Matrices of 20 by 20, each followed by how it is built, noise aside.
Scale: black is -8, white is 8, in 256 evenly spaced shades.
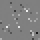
sparse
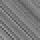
Toeplitz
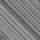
Toeplitz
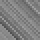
Toeplitz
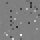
sparse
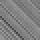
Toeplitz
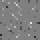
sparse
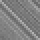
Toeplitz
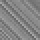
Toeplitz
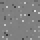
sparse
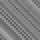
Toeplitz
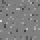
sparse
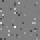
sparse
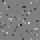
sparse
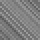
Toeplitz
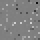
sparse
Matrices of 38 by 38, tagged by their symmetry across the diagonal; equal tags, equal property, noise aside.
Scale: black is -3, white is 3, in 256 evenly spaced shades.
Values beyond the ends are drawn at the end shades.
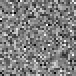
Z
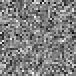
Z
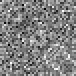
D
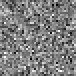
Z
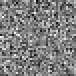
Z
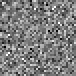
D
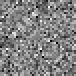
D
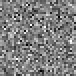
Z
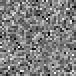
D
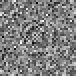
D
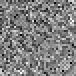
D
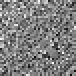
D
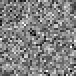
D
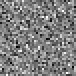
Z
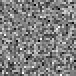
Z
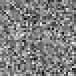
Z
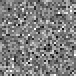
D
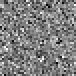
Z
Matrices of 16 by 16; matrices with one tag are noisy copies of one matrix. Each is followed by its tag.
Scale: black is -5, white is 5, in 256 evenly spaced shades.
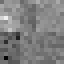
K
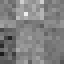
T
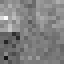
K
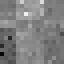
T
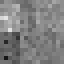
K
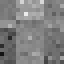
T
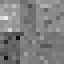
K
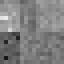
K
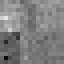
K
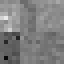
K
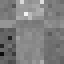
T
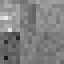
K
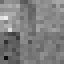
K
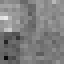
K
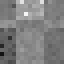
T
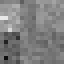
K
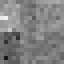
K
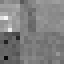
K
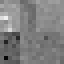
K
